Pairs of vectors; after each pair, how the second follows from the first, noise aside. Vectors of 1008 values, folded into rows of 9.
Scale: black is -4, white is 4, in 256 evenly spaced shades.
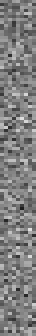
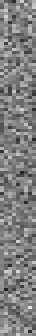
shuffled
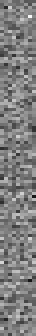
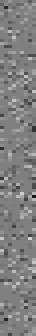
partly zeroed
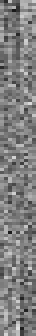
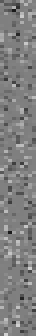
partly zeroed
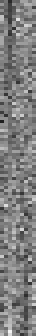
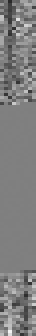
partly zeroed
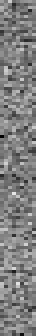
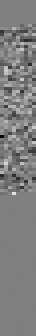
partly zeroed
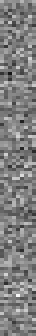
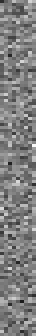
shuffled
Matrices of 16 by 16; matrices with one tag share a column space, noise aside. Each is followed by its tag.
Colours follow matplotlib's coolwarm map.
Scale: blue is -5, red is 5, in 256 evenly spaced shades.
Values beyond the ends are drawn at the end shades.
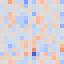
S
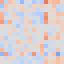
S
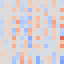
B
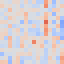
B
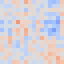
B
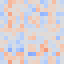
S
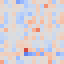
S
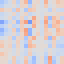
B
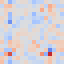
S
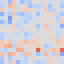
S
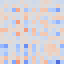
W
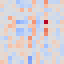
B
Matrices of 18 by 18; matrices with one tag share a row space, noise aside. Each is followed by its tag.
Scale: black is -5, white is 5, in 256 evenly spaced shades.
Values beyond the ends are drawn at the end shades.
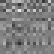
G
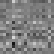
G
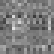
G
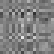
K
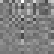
K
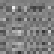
G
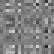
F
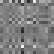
K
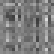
F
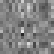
K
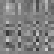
F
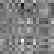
K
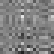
K
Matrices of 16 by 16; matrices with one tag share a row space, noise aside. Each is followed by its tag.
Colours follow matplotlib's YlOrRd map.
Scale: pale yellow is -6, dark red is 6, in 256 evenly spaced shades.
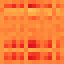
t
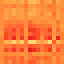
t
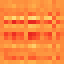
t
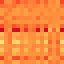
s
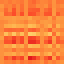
t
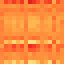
t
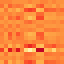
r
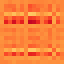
t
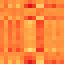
r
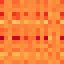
s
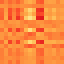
r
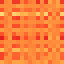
s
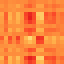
r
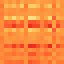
t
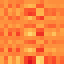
r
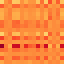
s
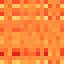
s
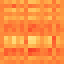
t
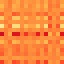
s
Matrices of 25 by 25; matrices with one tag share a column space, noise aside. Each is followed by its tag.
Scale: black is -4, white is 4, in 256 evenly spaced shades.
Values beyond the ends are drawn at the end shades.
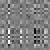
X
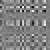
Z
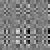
X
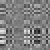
X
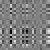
X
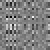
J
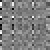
J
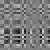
X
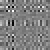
Z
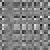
J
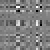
Z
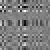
Z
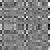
J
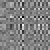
J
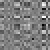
J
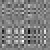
X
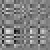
X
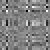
Z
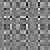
J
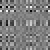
Z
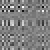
Z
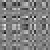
J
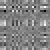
Z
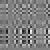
X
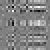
Z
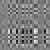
X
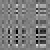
X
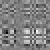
X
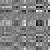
Z
